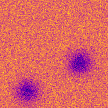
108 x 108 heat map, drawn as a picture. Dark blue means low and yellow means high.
Dips: two. Average level on the scale: 60%. Mirror symmetry: none.
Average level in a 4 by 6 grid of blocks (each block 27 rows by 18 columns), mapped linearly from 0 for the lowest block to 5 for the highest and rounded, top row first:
5 5 5 5 5 5 | 5 5 5 5 4 5 | 5 4 5 4 0 4 | 4 0 4 5 5 5
